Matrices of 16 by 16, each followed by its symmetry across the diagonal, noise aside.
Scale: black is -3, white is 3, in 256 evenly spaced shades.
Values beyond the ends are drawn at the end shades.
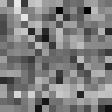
neither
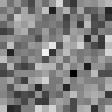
symmetric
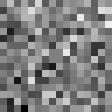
antisymmetric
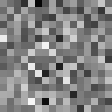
neither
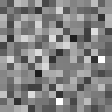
symmetric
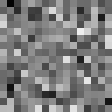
neither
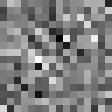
antisymmetric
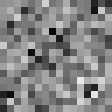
symmetric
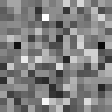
antisymmetric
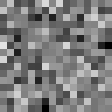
symmetric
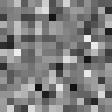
antisymmetric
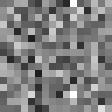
neither
